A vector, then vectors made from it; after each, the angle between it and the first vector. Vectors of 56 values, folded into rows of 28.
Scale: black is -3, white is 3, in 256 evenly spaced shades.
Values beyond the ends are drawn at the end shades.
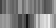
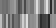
partly opposed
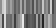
orthogonal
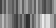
nearly parallel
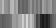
nearly opposite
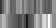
nearly parallel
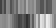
nearly parallel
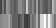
nearly parallel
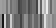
orthogonal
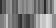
nearly parallel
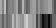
nearly opposite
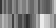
nearly parallel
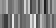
orthogonal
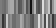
orthogonal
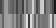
orthogonal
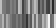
partly aligned
